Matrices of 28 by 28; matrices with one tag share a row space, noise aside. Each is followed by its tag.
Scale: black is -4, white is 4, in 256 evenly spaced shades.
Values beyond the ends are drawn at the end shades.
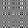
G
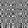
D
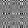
G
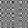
D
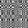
D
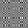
G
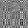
G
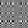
D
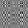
G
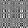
G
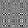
G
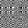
D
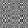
G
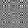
G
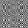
G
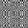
G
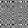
D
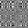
D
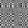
D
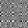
D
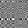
D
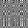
G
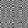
D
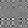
D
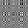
G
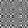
D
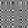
D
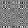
G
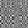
D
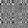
D
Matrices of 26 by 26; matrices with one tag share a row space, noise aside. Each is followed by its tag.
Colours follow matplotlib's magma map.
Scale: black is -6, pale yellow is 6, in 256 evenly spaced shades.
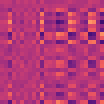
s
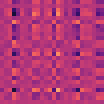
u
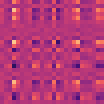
u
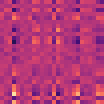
u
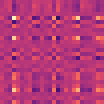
u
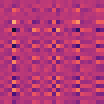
u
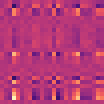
u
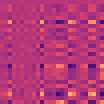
s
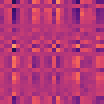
u
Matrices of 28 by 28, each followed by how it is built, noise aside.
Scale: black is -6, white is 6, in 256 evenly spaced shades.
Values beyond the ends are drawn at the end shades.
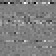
uneven rows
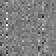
uneven columns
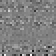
uneven rows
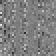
uneven columns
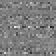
uneven rows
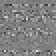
uneven rows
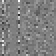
uneven columns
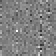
uneven columns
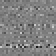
uneven rows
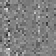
uneven columns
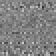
uneven rows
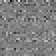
uneven rows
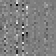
uneven columns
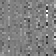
uneven columns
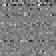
uneven rows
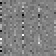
uneven columns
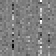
uneven columns
